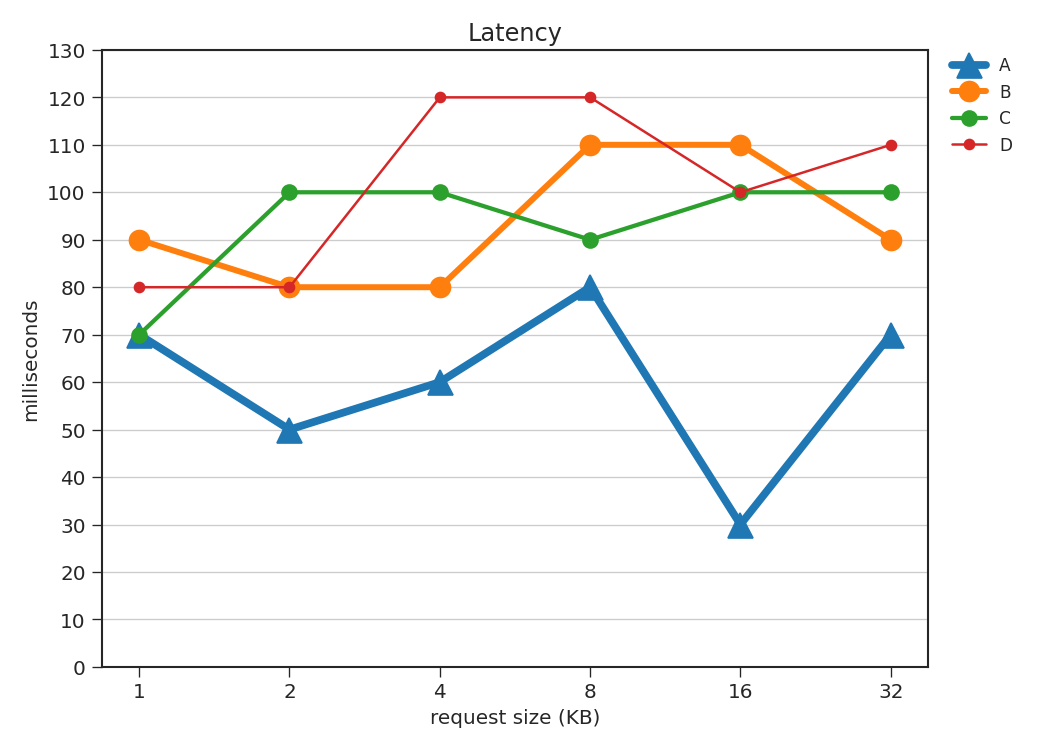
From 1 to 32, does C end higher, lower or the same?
higher
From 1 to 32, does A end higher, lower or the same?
the same
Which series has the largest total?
D
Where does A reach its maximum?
8
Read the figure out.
Title: Latency
x-axis: request size (KB), ticks 1 2 4 8 16 32
y-axis: milliseconds, ticks 0 10 20 30 40 50 60 70 80 90 100 110 120 130
Legend: A, B, C, D
Values:
A: 70 50 60 80 30 70
B: 90 80 80 110 110 90
C: 70 100 100 90 100 100
D: 80 80 120 120 100 110
